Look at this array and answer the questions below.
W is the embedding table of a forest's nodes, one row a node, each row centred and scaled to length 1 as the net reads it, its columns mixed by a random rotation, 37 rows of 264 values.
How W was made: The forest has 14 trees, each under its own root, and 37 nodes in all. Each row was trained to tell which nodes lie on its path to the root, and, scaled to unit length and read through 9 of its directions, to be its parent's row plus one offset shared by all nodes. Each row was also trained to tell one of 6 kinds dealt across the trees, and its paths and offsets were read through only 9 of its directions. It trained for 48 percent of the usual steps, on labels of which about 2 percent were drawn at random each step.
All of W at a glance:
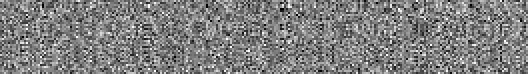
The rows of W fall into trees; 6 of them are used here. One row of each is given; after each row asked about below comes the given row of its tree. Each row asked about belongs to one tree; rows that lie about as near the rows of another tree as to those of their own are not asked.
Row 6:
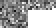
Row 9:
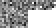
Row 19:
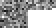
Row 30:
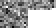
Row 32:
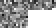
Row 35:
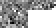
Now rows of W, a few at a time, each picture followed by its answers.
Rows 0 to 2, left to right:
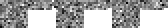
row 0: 19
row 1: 30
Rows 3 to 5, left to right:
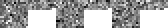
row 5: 19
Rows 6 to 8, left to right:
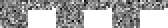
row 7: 35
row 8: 6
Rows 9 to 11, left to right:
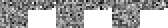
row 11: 6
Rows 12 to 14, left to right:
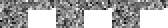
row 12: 35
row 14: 35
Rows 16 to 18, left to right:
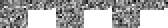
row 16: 30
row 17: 9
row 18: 6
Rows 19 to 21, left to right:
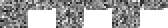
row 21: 35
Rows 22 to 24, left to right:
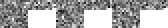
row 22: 6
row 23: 9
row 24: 30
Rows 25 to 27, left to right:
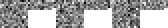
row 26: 9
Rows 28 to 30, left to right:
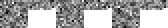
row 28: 30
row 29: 35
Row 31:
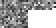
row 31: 6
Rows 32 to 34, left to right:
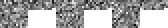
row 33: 9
